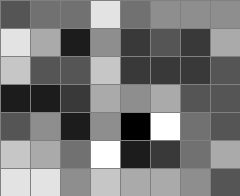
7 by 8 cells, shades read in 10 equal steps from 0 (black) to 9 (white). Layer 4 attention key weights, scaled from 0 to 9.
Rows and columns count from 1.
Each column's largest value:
8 8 5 9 6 9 5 6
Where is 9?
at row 5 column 6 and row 6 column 4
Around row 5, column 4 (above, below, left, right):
6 9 1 0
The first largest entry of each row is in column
4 1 1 4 6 4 1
